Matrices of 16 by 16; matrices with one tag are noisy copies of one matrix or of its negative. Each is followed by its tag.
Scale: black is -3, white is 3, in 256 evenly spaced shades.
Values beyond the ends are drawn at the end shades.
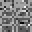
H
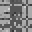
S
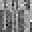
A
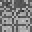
H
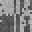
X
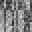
A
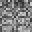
H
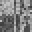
X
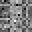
S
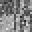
X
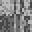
X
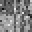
X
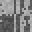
X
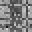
S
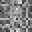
S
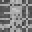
S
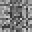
S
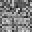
H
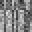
A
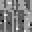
A
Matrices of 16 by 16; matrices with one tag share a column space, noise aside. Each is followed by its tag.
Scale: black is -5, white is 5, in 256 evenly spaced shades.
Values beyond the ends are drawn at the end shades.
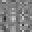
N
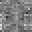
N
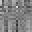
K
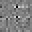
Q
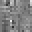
K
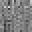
K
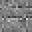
Q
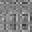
N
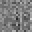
N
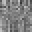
K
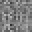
N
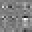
Q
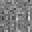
N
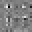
Q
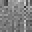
K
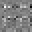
Q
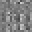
N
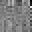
K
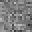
N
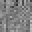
K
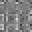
N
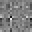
Q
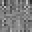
K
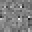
Q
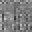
N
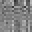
K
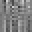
K
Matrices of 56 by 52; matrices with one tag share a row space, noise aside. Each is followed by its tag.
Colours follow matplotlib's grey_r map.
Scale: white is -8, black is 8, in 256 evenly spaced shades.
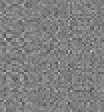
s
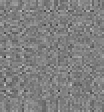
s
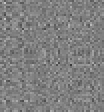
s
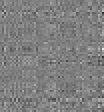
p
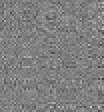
p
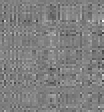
p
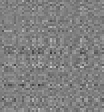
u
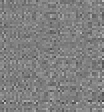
p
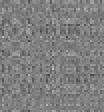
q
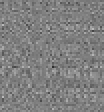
q
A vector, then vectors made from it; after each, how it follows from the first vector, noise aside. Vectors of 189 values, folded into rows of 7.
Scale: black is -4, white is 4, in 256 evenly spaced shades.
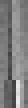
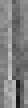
negated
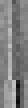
negated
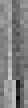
negated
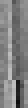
negated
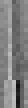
negated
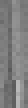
shrunk
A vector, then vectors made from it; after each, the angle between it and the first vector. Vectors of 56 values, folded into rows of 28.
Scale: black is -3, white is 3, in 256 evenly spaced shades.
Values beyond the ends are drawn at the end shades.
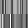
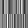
orthogonal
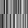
partly opposed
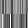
nearly parallel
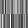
nearly parallel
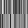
nearly opposite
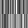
orthogonal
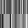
nearly opposite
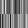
nearly opposite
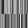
partly aligned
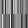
nearly parallel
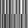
orthogonal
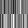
partly opposed
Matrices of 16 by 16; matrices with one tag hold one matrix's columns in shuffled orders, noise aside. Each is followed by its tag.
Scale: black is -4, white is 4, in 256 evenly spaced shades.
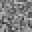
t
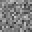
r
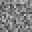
r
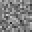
r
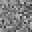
r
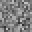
t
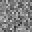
t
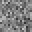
t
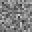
r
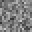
t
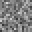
t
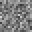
r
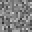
t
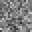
t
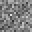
r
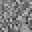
t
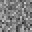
t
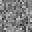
t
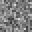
t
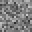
r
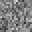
t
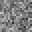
t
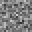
r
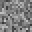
t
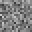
r
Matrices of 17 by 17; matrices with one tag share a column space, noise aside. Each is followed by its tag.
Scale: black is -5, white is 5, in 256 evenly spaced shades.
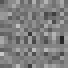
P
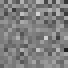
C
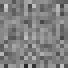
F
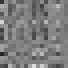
F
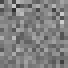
C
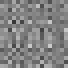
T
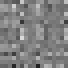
F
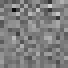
C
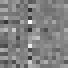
T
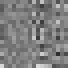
F
